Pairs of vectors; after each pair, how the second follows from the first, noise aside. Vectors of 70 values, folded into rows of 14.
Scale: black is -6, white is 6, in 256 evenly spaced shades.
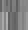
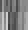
scaled up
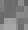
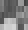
scaled up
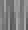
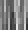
scaled up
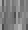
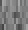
sign-scrambled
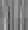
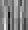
scaled up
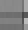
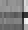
scaled up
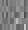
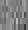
sign-scrambled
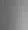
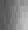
scaled up
